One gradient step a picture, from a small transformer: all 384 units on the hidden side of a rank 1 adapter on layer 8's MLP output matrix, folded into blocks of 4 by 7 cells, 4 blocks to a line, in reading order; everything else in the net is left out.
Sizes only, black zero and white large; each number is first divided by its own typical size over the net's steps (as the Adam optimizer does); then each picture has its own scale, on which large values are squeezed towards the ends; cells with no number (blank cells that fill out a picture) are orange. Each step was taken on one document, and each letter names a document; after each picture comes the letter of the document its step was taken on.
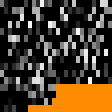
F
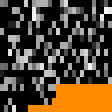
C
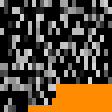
F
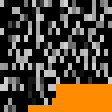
F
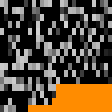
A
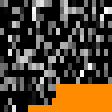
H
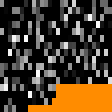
F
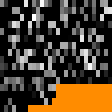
C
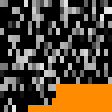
H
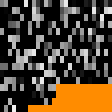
C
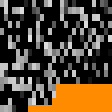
A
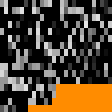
A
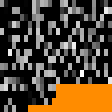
F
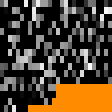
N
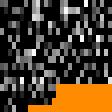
N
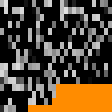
A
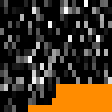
N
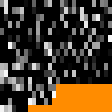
A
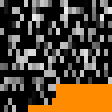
H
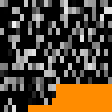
H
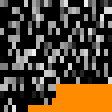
C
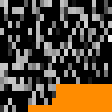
A
